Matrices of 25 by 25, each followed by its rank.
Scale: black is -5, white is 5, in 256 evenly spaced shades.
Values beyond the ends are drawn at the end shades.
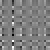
one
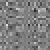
three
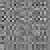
three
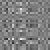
two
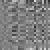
three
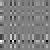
one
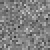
full rank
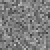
full rank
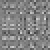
three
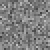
full rank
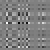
one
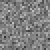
full rank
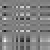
one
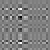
one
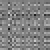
two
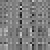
two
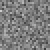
full rank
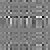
two
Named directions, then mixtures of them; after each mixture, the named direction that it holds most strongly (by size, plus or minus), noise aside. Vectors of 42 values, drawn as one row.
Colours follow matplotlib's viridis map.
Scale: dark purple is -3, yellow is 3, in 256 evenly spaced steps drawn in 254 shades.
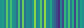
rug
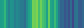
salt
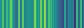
rug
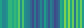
salt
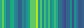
salt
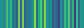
rug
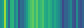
salt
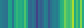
salt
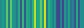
rug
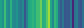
salt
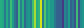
rug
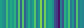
rug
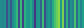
rug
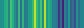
rug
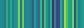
rug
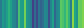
salt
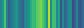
salt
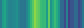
salt
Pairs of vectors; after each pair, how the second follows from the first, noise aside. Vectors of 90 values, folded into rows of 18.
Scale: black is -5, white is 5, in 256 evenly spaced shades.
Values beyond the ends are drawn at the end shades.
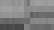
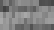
wrapped around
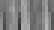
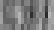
wrapped around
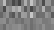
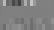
partly zeroed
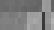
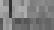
reversed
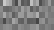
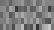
reversed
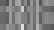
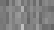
shrunk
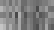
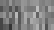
negated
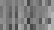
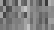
wrapped around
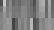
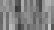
reversed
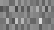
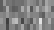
sign-scrambled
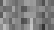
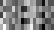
scaled up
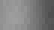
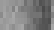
wrapped around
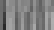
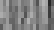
reversed
